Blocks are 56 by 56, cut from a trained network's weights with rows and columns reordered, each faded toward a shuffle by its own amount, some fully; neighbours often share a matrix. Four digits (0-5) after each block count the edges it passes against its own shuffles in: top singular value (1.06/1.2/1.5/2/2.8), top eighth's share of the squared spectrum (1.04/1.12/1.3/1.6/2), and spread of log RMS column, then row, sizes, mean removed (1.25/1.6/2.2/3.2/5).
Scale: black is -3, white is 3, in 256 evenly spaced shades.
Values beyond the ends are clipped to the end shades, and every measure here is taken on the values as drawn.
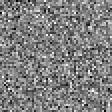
0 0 0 0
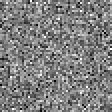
0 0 0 0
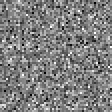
0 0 0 0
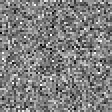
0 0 0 0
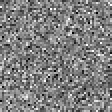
1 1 0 0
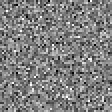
0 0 0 0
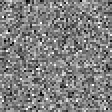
1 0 0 0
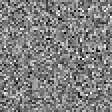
1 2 0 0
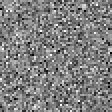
1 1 0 0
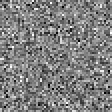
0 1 0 1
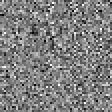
3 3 2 2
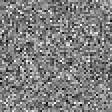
2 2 0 1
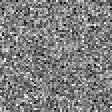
1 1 0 0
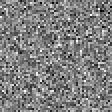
0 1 0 0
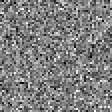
0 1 0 0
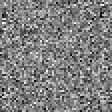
2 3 1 1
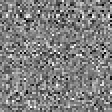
3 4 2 3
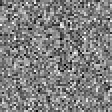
2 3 1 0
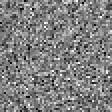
1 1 0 0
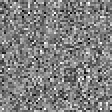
3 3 2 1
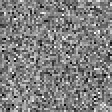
1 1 0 0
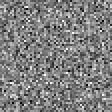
2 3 0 0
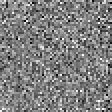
2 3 1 2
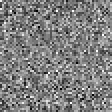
2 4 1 2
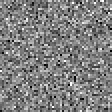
0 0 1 0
